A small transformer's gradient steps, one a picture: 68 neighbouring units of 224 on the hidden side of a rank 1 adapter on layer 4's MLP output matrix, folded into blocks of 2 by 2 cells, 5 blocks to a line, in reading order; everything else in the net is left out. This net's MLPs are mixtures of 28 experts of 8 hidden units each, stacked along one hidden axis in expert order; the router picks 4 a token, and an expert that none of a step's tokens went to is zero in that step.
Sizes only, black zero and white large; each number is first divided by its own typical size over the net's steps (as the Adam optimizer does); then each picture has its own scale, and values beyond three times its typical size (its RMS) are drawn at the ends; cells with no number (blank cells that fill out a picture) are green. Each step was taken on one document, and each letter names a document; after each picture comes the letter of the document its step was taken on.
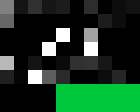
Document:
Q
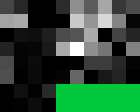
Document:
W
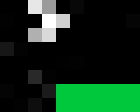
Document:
Q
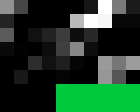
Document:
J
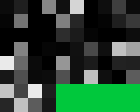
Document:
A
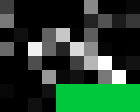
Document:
W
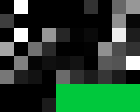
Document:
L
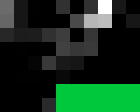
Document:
J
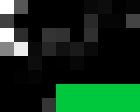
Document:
J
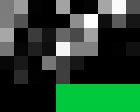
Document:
J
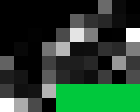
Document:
A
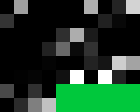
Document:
L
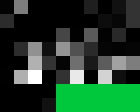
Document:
L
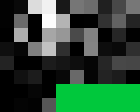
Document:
L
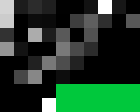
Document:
J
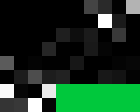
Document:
Q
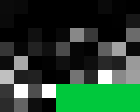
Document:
A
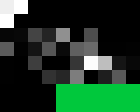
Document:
W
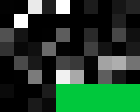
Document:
L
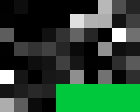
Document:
A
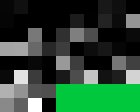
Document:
A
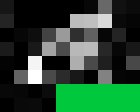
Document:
W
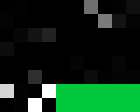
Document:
Q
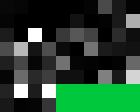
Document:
A
